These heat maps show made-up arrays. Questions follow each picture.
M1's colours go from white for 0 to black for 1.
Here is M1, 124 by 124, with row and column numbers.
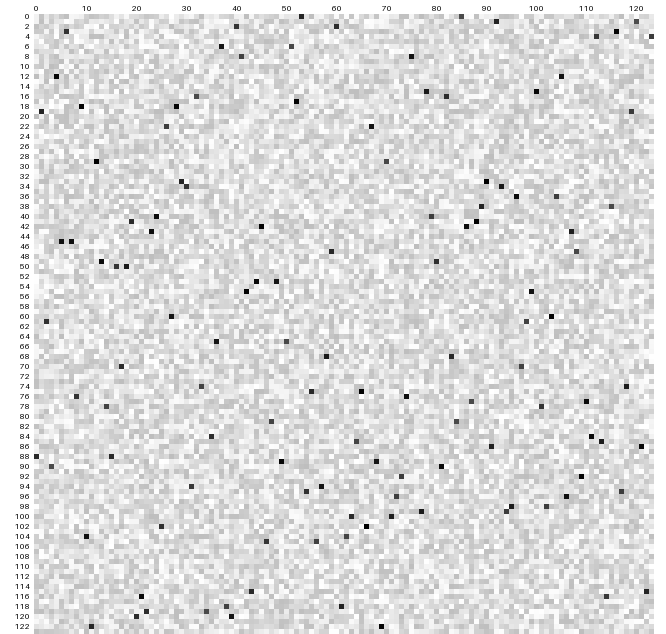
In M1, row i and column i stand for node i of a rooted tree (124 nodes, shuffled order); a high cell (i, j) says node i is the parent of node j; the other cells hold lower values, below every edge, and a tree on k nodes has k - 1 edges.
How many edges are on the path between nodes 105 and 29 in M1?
2
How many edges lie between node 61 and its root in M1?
3
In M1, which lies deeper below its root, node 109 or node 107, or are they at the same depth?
the same depth
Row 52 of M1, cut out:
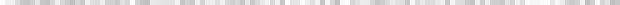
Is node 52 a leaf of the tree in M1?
yes
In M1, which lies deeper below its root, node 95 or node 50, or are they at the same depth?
node 95
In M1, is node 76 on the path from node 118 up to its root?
yes
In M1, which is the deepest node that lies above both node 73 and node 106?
8
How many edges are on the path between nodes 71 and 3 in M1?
10
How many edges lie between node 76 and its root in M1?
0
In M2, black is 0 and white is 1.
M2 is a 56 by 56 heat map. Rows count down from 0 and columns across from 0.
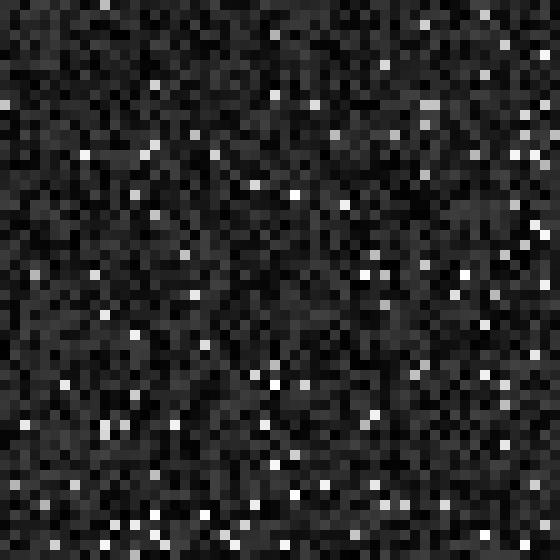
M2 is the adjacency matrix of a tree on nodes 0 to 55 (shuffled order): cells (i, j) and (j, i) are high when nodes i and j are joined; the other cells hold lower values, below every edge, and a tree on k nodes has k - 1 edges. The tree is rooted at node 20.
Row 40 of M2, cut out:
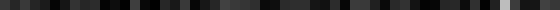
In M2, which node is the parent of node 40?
50
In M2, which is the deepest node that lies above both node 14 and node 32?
15
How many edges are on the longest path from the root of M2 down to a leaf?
18
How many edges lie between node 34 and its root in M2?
1
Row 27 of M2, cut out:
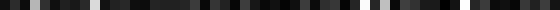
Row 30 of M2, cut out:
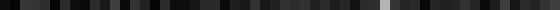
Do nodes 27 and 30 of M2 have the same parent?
yes
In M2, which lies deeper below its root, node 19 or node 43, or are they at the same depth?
node 19
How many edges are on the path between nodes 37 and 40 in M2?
3
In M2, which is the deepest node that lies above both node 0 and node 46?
27
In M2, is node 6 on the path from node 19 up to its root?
no
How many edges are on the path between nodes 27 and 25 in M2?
3
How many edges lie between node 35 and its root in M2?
4
